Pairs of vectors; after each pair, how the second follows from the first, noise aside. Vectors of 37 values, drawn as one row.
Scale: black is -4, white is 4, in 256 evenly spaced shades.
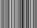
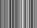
negated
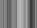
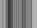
wrapped around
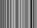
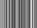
negated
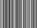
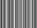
wrapped around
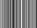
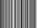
negated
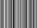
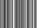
negated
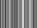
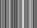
copied
